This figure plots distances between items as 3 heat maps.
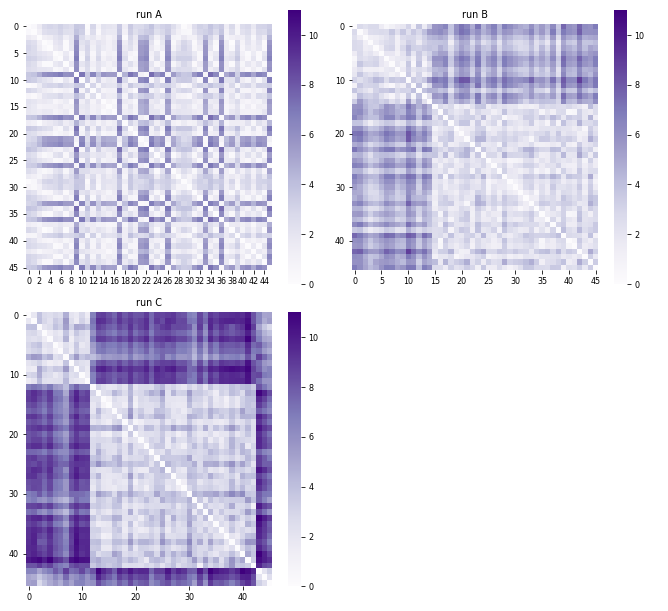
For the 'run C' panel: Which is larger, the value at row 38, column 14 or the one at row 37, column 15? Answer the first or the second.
the first
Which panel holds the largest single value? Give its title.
run C
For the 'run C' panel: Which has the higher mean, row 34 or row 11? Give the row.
11
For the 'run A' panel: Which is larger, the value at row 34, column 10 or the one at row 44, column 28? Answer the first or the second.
the second
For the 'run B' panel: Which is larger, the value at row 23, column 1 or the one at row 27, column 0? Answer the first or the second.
the first
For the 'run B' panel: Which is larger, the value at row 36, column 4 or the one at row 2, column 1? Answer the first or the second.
the first
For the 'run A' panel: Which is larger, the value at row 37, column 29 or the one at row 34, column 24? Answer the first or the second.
the second
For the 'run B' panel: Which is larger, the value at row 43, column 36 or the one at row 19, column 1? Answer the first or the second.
the second
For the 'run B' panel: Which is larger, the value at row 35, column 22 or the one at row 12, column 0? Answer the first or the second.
the second
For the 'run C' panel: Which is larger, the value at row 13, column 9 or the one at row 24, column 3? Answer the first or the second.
the first
